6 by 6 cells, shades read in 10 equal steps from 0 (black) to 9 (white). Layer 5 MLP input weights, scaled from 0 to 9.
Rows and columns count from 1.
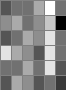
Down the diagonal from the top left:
3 6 6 3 8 2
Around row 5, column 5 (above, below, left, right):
8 4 4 3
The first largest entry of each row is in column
5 5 5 1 5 2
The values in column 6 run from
0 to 4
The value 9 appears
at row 1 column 5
